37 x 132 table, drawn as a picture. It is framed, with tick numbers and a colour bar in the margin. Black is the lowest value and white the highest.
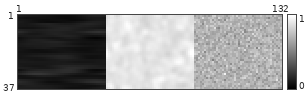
The table splits into one row of 3 panels. Panel 1,1: very low, streaked across, faint in contrast. Panel 1,2: very high, blotchy, faint in contrast. Panel 1,3: high, fine-grained.
